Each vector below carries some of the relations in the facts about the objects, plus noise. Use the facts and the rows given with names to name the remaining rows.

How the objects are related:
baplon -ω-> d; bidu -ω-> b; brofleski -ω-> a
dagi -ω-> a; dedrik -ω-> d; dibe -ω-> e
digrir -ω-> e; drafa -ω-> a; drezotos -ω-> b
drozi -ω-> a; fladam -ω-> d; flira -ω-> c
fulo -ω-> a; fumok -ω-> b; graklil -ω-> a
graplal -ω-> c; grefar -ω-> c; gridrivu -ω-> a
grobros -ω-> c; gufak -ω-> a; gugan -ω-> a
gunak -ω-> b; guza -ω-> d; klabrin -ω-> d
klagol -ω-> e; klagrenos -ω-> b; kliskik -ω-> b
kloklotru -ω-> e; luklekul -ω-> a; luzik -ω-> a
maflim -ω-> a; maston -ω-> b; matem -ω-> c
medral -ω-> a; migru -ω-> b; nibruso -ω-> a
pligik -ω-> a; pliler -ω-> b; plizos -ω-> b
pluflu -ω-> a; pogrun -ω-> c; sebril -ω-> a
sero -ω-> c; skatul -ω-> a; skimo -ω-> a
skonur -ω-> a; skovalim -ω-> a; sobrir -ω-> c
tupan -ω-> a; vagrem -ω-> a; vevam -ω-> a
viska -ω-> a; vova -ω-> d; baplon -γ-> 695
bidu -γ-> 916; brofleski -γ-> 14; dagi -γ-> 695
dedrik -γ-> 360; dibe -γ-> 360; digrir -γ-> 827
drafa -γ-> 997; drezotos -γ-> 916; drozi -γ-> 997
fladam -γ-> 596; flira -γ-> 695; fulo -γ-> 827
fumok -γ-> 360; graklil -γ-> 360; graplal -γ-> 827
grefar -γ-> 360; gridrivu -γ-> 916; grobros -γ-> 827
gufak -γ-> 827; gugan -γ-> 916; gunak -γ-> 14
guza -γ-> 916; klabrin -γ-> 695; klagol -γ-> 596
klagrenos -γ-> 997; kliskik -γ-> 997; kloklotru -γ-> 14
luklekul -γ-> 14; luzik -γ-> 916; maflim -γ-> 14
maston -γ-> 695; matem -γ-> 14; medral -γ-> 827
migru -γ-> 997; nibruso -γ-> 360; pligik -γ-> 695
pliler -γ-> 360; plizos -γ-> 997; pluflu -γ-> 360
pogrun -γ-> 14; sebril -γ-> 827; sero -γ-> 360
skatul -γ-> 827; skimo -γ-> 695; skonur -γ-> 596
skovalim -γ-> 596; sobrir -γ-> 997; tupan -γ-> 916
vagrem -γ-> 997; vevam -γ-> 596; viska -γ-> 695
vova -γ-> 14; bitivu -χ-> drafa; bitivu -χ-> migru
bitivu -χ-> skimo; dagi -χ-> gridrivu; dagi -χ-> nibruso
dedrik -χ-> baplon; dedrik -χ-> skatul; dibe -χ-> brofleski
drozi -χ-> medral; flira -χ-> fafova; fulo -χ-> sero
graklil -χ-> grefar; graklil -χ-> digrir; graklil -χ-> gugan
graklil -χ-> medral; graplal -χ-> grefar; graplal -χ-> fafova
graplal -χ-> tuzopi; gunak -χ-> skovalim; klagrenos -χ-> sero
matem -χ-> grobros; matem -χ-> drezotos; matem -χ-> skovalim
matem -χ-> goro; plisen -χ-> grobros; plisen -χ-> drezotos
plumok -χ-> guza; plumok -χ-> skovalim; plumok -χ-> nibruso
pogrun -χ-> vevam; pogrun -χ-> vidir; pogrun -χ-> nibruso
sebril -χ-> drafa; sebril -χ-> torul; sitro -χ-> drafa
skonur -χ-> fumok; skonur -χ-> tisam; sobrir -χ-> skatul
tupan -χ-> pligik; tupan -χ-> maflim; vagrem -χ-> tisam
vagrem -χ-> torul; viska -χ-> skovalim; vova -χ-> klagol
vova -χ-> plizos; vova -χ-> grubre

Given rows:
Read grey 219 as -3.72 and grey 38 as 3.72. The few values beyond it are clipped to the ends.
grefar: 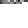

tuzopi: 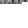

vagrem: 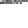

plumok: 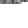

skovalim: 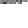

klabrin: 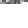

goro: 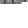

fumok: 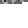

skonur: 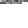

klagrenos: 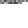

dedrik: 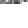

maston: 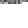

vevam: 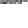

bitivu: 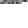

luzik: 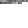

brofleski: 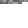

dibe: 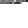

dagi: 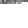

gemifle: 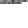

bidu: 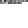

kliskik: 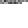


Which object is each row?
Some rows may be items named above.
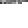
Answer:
gugan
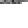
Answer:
grubre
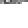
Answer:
guza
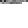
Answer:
gunak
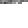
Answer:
gridrivu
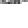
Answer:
baplon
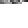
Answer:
graplal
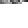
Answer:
graplal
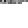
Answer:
drezotos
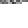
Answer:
grobros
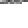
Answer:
sebril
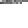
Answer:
vagrem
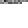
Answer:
migru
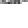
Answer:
baplon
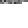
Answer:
pliler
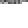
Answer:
maston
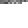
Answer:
nibruso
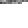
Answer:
tupan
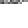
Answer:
sobrir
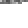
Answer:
skimo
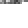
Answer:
fladam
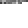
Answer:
gugan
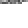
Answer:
skatul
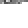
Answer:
guza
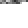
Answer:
vova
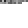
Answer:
drezotos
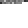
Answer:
graklil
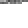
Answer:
fulo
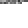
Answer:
medral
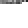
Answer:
kloklotru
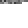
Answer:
pliler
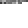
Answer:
gugan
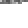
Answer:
skimo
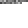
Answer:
drozi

